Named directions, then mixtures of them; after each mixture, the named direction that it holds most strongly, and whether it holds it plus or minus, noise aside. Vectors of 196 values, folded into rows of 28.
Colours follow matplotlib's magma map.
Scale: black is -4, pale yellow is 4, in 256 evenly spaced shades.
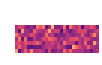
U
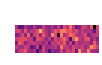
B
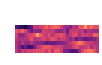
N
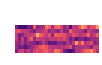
N, plus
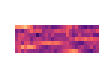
N, minus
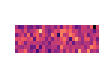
B, plus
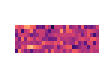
U, minus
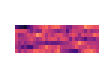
N, plus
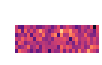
B, plus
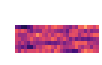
N, plus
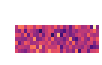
B, minus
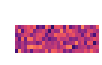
U, minus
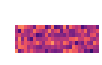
U, plus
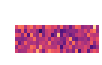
B, minus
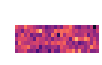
B, plus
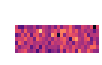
B, plus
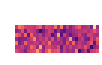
B, minus
